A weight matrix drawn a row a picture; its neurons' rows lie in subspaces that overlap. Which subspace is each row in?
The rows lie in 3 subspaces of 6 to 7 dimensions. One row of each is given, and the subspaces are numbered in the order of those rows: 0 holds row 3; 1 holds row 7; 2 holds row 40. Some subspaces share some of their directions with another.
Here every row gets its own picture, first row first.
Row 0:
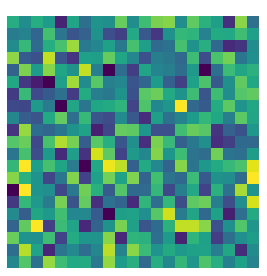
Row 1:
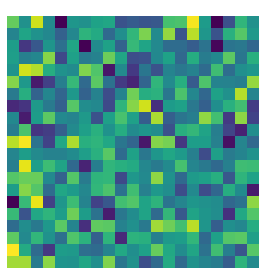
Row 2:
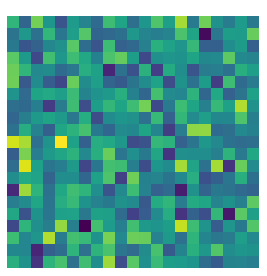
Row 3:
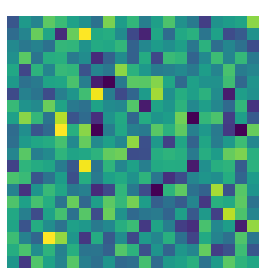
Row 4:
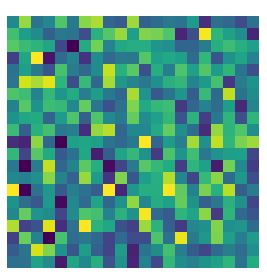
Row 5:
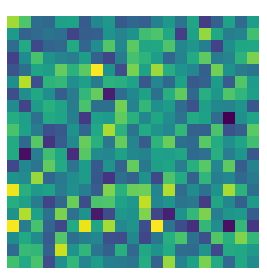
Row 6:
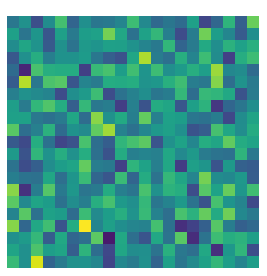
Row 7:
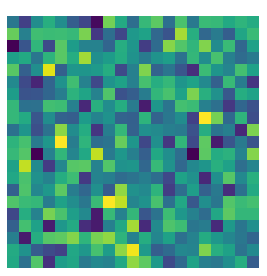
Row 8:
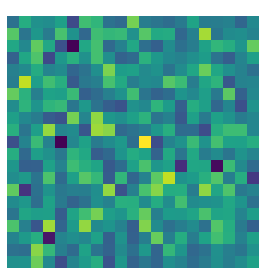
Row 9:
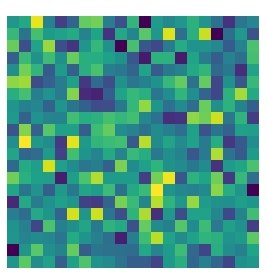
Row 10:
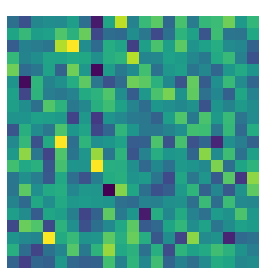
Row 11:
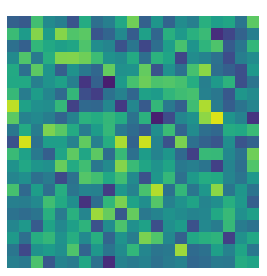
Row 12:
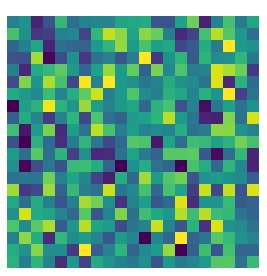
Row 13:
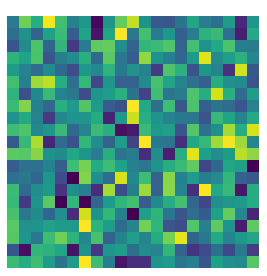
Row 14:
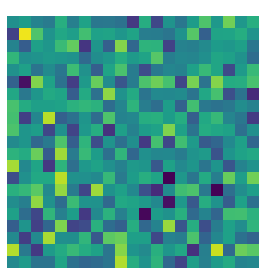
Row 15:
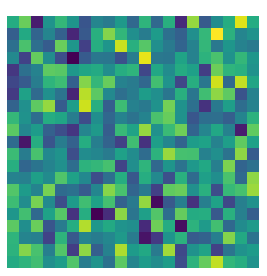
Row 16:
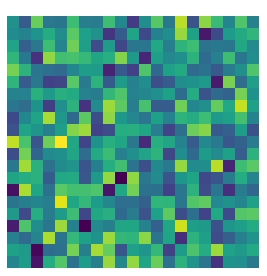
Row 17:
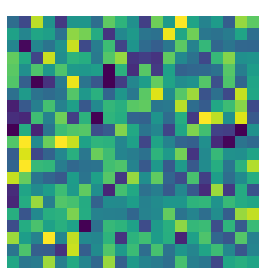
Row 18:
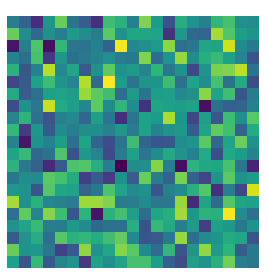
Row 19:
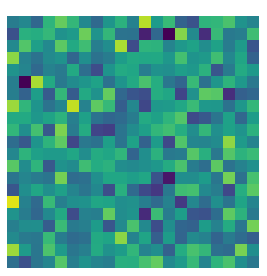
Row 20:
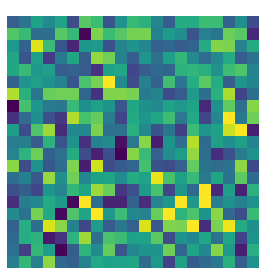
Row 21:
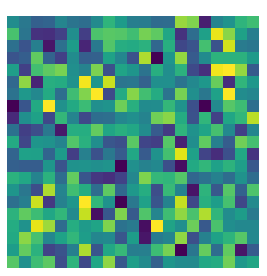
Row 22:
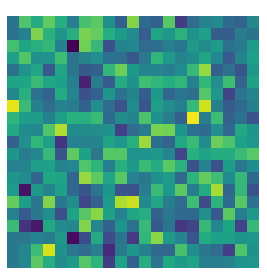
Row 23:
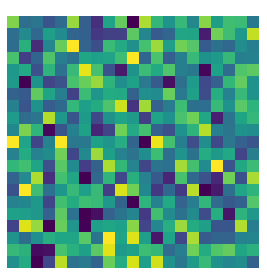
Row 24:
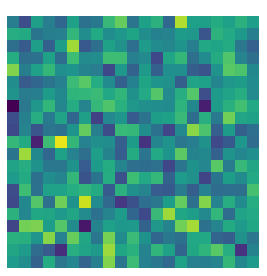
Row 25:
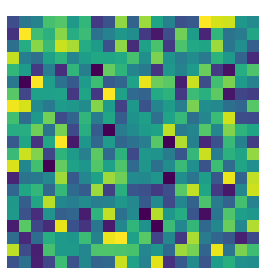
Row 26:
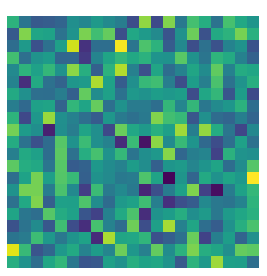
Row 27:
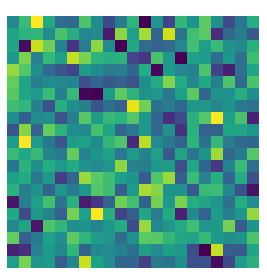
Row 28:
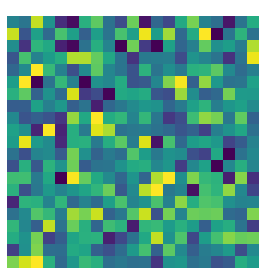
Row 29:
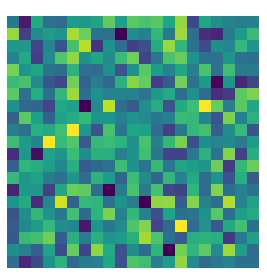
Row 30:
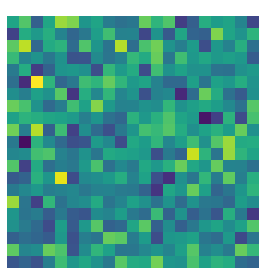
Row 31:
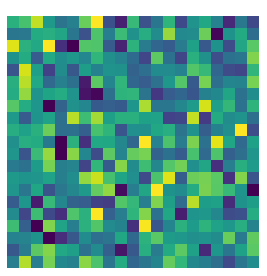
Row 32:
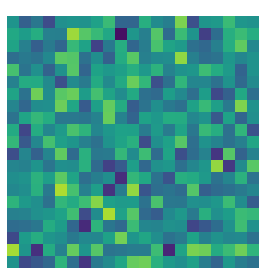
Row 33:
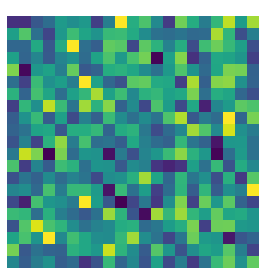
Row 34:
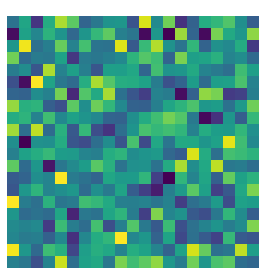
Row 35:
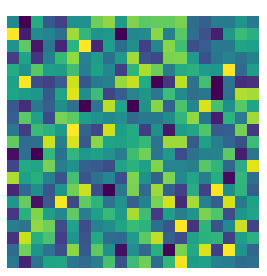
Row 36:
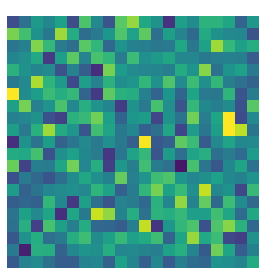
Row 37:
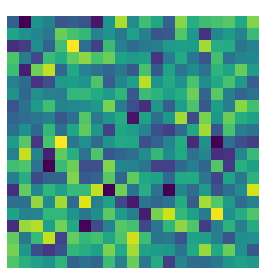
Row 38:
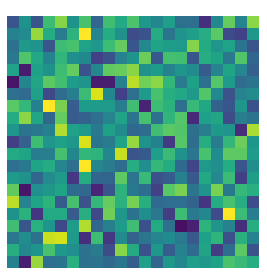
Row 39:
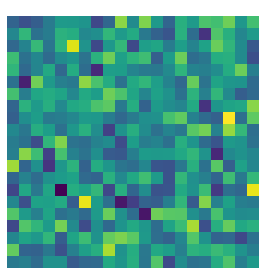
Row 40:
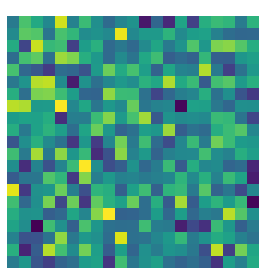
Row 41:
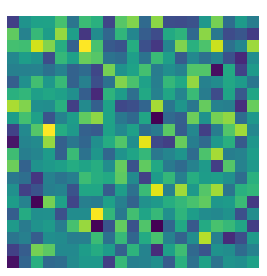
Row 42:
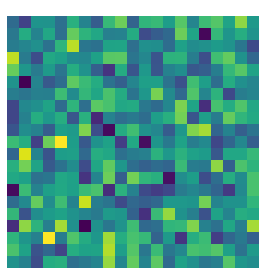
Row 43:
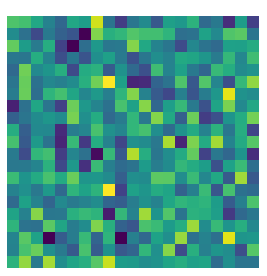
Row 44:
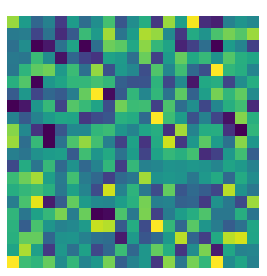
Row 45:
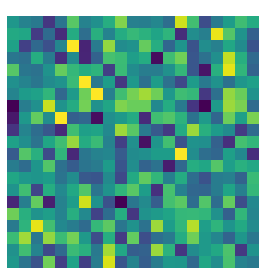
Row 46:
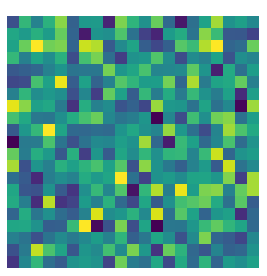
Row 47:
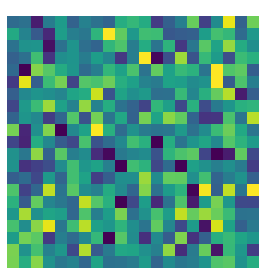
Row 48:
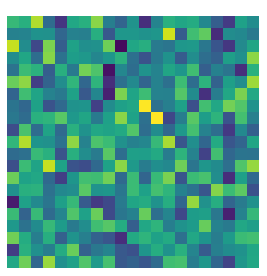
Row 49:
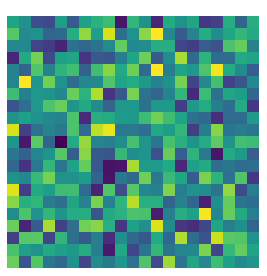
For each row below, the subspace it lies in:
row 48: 1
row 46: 2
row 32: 2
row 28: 1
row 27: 2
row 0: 2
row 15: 2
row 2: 2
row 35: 2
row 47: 1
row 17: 0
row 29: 2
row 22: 0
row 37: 1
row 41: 2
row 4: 1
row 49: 2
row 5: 0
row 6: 1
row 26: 2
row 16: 2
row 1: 2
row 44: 2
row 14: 2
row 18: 1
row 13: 2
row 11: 1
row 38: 0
